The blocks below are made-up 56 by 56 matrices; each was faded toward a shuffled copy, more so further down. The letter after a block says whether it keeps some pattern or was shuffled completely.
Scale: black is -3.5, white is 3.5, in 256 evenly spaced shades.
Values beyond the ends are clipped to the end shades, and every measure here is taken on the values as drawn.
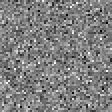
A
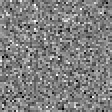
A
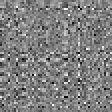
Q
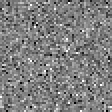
A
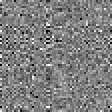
Q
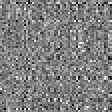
Q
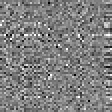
Q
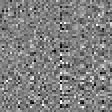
Q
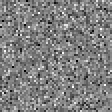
A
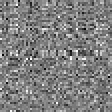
Q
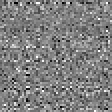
Q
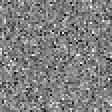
A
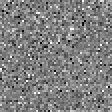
A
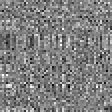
Q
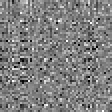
Q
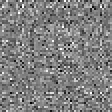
Q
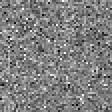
A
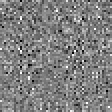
Q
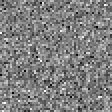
A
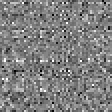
Q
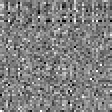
Q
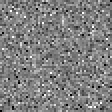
A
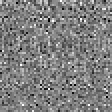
Q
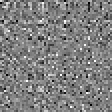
Q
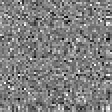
Q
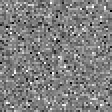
A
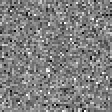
A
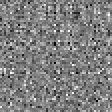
Q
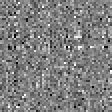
Q
